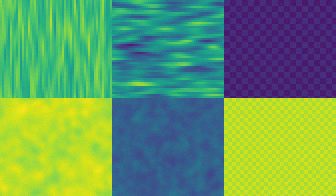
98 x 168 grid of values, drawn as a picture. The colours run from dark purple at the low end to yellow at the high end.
The table splits into 2 rows of 3 panels. Panel 1,1: high, streaked downward. Panel 1,2: middling, streaked across, strong in contrast. Panel 1,3: very low, checkered, faint in contrast. Panel 2,1: very high, blotchy, faint in contrast. Panel 2,2: low, blotchy, faint in contrast. Panel 2,3: very high, checkered, faint in contrast.
